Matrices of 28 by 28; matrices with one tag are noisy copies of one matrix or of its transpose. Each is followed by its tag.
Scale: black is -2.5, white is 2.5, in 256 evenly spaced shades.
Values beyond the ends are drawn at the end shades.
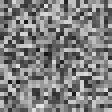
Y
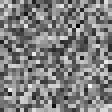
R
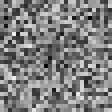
Y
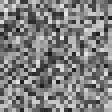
R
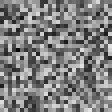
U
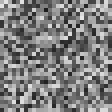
R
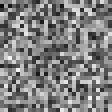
Y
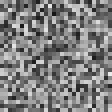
Y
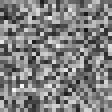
U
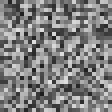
U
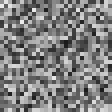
R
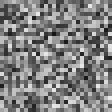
U
